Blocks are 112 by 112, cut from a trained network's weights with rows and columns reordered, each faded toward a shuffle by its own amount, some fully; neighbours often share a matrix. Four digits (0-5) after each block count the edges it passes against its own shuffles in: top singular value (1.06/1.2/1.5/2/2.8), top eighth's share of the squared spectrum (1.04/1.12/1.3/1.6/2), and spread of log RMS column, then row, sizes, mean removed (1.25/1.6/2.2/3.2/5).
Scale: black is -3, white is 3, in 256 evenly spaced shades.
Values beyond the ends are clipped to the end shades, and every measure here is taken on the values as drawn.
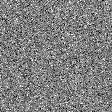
0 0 0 0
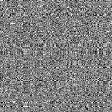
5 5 1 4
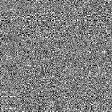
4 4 2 3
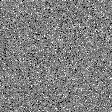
0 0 0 0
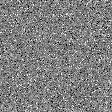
0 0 0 0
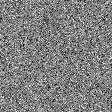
0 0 0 0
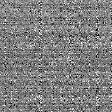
3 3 3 2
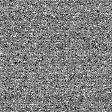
2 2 1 0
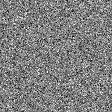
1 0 0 0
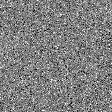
1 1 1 0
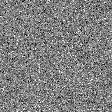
1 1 0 0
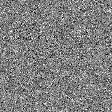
2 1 0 1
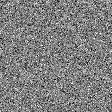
0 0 0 0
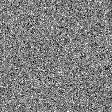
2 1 0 0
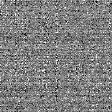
3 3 3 1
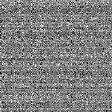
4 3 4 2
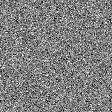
2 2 0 0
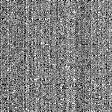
4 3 1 3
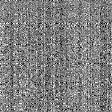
4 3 1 3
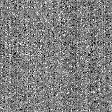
3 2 0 2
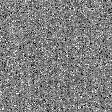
1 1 0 1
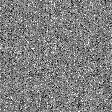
1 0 0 0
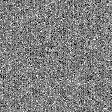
2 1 0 1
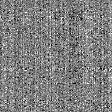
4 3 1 3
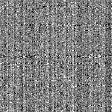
4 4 1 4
